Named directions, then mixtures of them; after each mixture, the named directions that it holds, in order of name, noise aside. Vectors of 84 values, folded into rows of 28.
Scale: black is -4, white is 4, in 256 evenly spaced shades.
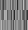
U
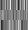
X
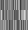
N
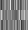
N, X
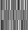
X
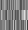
N, U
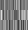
N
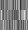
N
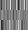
X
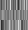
X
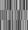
U, X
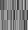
U, X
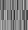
U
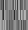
N, U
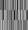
N, U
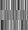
X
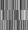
N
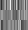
N, X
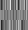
X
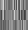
N, U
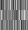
N, X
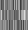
N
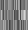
N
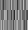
U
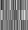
N, X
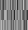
U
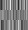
X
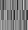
U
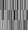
N, U
